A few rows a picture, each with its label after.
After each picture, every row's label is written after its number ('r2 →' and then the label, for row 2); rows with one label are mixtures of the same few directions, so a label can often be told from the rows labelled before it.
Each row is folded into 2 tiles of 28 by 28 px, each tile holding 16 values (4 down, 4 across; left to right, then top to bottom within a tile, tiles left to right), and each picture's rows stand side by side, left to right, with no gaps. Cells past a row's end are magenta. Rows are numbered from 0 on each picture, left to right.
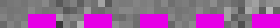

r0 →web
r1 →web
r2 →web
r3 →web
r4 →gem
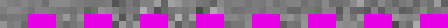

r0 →web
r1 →web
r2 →web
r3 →web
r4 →web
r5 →web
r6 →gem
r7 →web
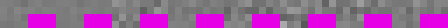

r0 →gem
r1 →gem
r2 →web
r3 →gem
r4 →gem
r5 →web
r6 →gem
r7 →gem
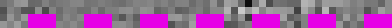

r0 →gem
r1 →gem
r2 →web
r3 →web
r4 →gem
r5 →gem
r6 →web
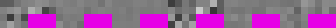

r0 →web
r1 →web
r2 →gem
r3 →web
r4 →web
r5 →gem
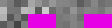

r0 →gem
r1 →gem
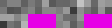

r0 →web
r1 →gem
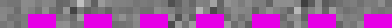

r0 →gem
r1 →gem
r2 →web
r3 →web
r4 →web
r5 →gem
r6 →web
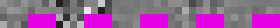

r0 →web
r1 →web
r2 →web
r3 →gem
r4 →web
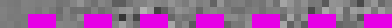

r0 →gem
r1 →gem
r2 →web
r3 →web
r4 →web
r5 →web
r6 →gem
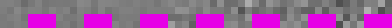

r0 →gem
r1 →gem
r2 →web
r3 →web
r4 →gem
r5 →gem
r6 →web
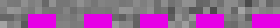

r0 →web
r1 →gem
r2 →web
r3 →gem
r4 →gem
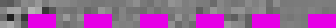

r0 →web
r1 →web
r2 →gem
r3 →web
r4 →web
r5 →web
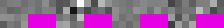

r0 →web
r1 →gem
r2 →gem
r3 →web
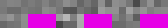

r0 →web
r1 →web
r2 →gem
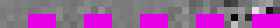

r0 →web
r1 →gem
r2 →gem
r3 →gem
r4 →web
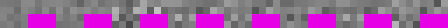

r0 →gem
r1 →gem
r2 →gem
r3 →web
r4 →web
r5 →web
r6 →web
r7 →web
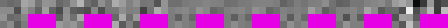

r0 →gem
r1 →gem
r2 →web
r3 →web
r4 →web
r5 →web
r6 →web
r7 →gem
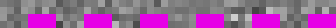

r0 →gem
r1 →web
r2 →web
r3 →web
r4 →web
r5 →gem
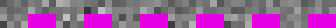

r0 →web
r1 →web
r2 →web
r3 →web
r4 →web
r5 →gem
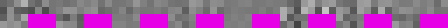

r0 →gem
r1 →web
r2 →gem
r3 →gem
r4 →gem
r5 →gem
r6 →gem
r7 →web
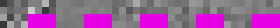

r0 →web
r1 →gem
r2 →gem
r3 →gem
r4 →web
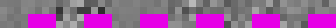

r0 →gem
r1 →gem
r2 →web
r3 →gem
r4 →web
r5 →web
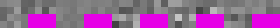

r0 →gem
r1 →gem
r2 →web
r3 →web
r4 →web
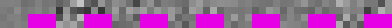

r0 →gem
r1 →gem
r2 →gem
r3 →gem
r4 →web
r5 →gem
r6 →web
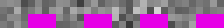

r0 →gem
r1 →gem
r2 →gem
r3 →web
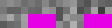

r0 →web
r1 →gem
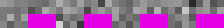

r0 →web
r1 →web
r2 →gem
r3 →gem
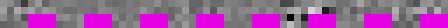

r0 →gem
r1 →web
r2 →web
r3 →gem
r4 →gem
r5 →web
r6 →gem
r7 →gem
